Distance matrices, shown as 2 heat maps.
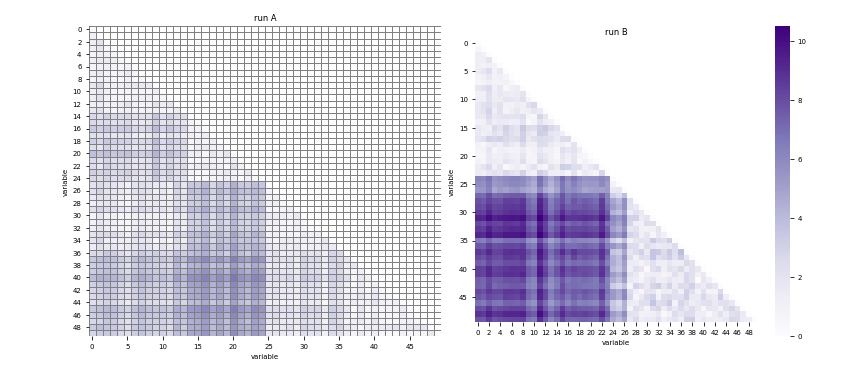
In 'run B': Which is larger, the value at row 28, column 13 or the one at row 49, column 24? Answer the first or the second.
the first
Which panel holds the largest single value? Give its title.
run B
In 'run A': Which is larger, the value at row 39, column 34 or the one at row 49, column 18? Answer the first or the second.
the second
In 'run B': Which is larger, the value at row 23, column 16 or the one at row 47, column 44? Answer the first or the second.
the second
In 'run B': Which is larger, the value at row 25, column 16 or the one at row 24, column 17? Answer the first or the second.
the second
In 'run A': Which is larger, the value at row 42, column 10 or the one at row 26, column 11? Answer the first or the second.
the first
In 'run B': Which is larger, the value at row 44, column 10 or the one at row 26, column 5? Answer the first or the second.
the first
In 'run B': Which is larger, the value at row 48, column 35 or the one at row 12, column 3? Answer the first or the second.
the first
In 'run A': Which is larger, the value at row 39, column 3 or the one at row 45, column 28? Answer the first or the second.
the first
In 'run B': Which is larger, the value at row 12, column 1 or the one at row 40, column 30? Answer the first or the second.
the first
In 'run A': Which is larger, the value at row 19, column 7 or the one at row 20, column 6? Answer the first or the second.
the second
